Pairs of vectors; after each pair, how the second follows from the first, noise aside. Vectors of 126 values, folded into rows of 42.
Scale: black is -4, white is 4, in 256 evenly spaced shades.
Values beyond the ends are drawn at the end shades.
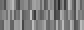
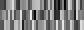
scaled up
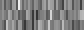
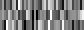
scaled up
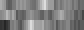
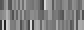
sign-scrambled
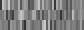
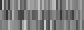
sign-scrambled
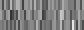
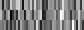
scaled up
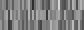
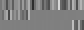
partly zeroed
